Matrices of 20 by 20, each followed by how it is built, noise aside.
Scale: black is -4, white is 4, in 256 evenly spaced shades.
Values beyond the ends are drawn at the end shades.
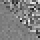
upper triangular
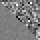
upper triangular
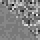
upper triangular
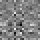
low rank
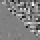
upper triangular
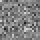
low rank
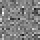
low rank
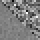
upper triangular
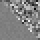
upper triangular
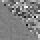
upper triangular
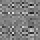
low rank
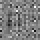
low rank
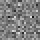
low rank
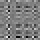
low rank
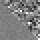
upper triangular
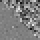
upper triangular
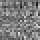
low rank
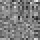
low rank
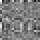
low rank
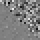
upper triangular
